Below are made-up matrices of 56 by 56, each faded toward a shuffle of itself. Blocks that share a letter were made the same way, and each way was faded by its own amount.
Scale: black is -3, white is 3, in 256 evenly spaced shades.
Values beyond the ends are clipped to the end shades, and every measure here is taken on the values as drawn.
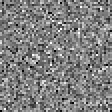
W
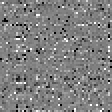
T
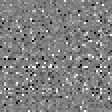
T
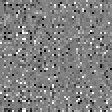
T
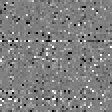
T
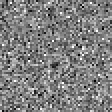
W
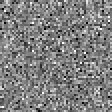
W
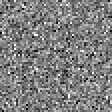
W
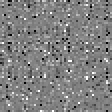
T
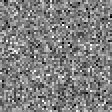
W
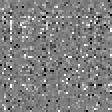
T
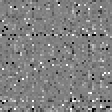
T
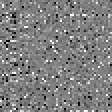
T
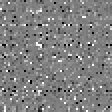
T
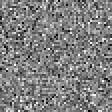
W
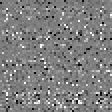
T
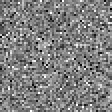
W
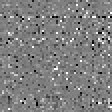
T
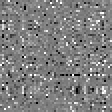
T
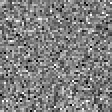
W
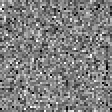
W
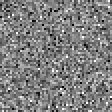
W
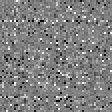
T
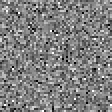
W
